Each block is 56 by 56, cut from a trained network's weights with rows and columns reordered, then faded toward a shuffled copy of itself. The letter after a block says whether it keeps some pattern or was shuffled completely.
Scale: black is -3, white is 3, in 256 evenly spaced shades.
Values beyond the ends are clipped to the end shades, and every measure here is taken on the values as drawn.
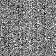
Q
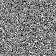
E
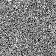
E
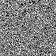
E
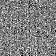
Q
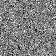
E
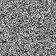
E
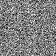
E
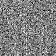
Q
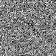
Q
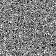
E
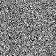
Q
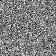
E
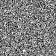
E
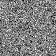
E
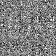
Q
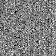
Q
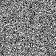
E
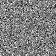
E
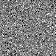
Q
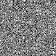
Q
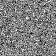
E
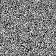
E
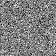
E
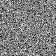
E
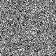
E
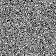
E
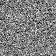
E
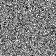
E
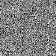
Q
